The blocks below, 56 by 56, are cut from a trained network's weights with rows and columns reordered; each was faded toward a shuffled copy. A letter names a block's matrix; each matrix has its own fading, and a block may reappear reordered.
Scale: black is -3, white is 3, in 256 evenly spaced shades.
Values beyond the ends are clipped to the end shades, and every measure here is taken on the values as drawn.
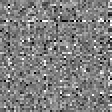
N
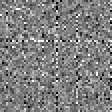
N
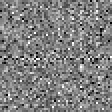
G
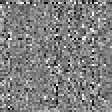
N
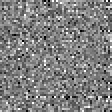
G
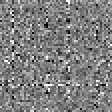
N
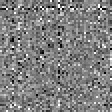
N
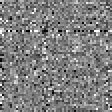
N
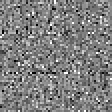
G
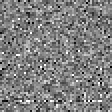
G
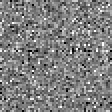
G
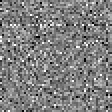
G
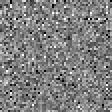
G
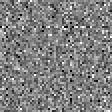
G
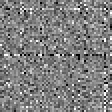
N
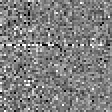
N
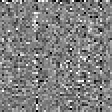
N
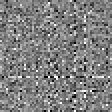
N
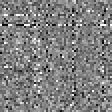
N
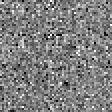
G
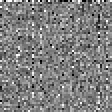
N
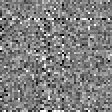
N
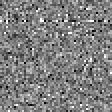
G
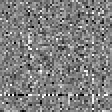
N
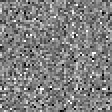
G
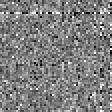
N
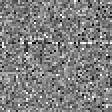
G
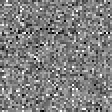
G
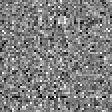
G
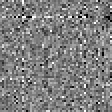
N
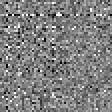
N
